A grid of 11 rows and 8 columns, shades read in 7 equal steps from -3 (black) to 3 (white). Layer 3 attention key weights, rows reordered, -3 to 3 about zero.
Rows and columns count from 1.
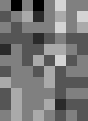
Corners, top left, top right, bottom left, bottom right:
0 0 0 -1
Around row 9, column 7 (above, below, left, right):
-1 -1 -1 0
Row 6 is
0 0 -1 1 -1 2 -1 0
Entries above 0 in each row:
1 3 2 0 2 2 1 2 1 2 2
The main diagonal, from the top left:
0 0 0 -2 1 2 0 -1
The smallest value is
-3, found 2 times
